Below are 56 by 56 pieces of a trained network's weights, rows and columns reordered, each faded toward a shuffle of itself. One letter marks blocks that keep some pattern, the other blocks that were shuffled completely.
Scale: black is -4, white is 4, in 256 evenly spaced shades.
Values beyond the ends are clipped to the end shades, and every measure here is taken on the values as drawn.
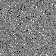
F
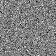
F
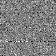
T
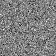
F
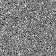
F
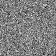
F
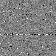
T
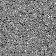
F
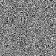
T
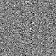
T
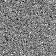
F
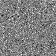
F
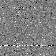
T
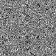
T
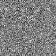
T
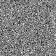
F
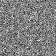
F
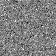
F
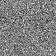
F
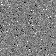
F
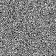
F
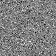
F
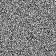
F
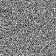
T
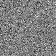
F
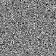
T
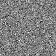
F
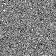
F
